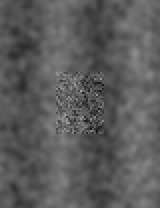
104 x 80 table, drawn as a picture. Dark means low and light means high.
Roughest part: centre. Odd rows or columns: none. Stripes: upright, repeating 2 times. Odd patch: rougher, in the centre.
